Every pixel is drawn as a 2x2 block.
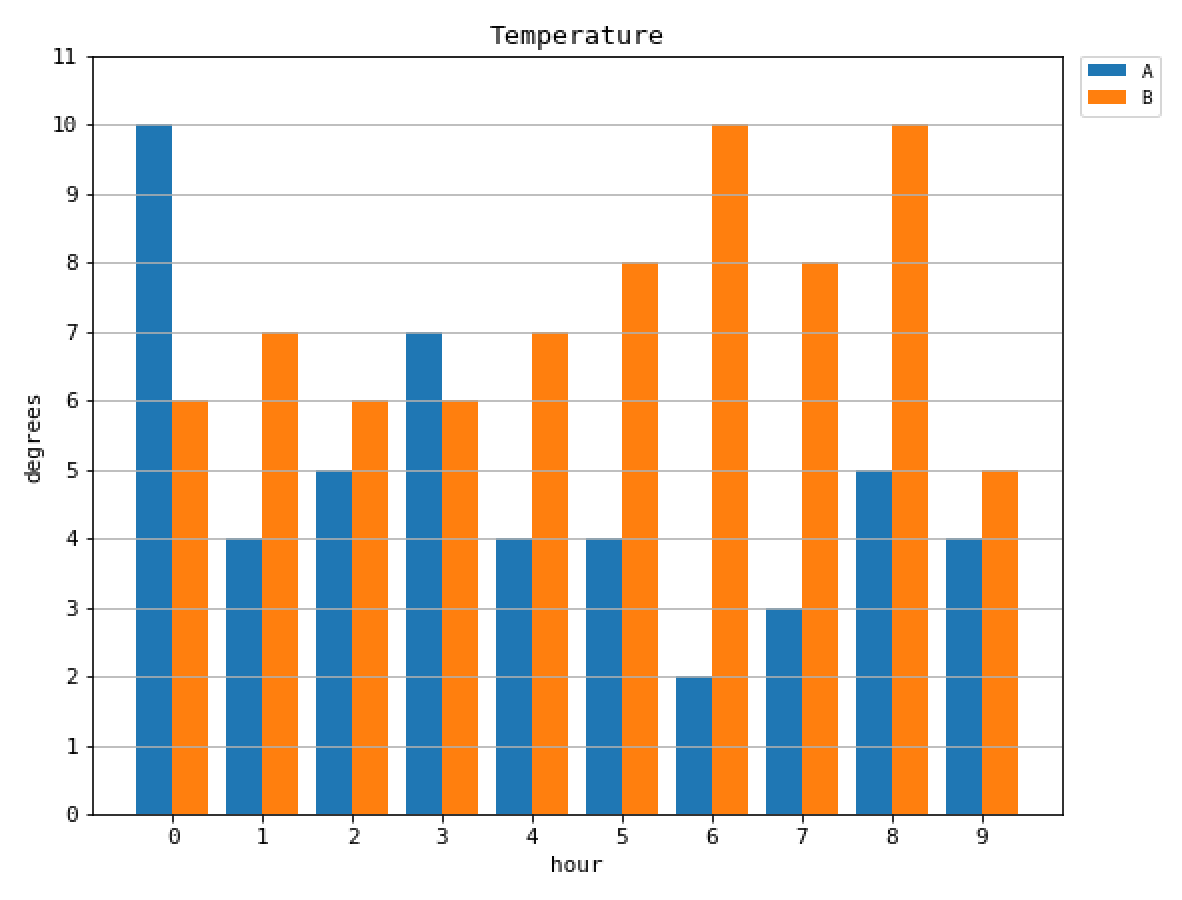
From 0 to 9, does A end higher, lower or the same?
lower
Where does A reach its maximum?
0
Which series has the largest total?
B
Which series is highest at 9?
B
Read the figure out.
Title: Temperature
x-axis: hour, ticks 0 1 2 3 4 5 6 7 8 9
y-axis: degrees, ticks 0 1 2 3 4 5 6 7 8 9 10 11
Legend: A, B
Values:
A: 10 4 5 7 4 4 2 3 5 4
B: 6 7 6 6 7 8 10 8 10 5
